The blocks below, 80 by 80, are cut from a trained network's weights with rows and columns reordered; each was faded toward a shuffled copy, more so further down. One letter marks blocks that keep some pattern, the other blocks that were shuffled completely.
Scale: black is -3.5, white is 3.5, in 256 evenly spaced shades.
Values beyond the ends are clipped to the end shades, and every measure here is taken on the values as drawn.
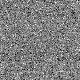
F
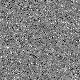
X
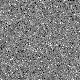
X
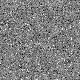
X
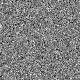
F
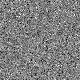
X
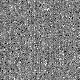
F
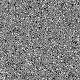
X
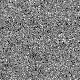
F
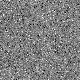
X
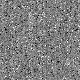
F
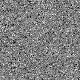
F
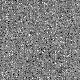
F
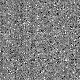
F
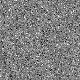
F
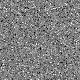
F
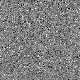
F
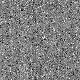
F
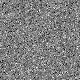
X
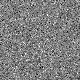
X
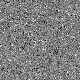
X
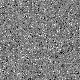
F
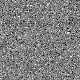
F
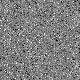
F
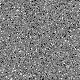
X
